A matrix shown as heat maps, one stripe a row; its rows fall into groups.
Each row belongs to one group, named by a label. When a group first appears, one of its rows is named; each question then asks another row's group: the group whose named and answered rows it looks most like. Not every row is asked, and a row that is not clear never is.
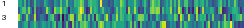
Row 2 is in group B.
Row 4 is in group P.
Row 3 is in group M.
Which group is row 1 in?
B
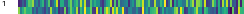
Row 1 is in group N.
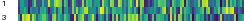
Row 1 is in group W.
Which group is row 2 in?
P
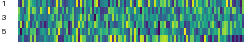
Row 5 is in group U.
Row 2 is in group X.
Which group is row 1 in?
N
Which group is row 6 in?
N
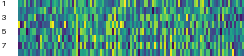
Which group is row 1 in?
B
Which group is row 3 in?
N
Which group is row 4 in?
M
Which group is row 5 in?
N
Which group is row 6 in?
P
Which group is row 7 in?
N
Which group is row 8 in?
P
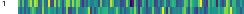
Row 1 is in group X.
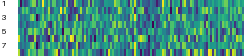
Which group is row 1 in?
U
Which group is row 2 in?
W
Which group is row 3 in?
U
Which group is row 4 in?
P
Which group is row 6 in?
M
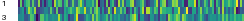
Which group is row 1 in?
W
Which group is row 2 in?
N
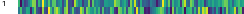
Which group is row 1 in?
U
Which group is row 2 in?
W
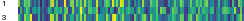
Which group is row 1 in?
M
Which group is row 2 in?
W
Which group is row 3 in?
M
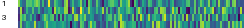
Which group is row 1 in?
X
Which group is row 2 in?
W
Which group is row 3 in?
N
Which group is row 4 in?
B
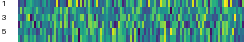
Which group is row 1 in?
N
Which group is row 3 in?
B
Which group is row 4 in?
W
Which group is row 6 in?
P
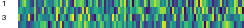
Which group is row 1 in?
B
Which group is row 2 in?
W
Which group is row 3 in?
M
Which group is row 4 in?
P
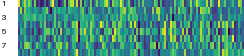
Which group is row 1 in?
M
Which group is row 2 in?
B
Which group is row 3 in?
B
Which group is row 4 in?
P
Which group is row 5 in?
N
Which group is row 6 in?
P
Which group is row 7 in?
W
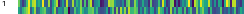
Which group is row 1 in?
X
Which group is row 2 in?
B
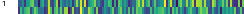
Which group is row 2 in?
W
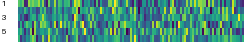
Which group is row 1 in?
X
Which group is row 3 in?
U
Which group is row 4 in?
B
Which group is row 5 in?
N
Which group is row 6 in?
U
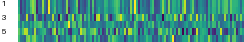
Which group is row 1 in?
U
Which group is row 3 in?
M
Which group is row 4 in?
X
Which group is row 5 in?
B
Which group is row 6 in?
X
